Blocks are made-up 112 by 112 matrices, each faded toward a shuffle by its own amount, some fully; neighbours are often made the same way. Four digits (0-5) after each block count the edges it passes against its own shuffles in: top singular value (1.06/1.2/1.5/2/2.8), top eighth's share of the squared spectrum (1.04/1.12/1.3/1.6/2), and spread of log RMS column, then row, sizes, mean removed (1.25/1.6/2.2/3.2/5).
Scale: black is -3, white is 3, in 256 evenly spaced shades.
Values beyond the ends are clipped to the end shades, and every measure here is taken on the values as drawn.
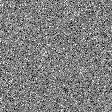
0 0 0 0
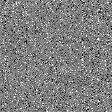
1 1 2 0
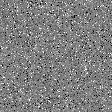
0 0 1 0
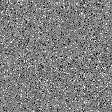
0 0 0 0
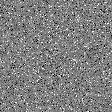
0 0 0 0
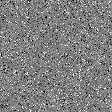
0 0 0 0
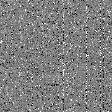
2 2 2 0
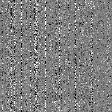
2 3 4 0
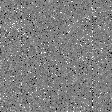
2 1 1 0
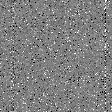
2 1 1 0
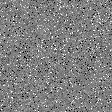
0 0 0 0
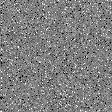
1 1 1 0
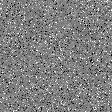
0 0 0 0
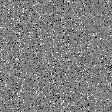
1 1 2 0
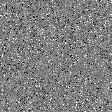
0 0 0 0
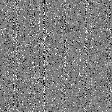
2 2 3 0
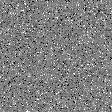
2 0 0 0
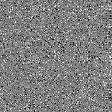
4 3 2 2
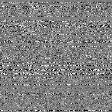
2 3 0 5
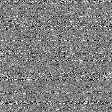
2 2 0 4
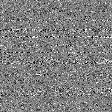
1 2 0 3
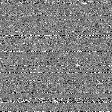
2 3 0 4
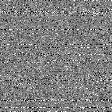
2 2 0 4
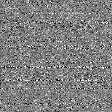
1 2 0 4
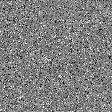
0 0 0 1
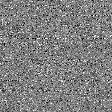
1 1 0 3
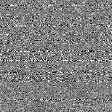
2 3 0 4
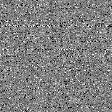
1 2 0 3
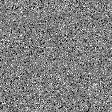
0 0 0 2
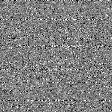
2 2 0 3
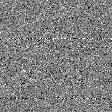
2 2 0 3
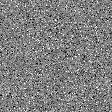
0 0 0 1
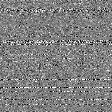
2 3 0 4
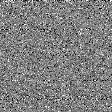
1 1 0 3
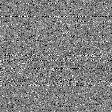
2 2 0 3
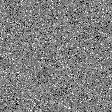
0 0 0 1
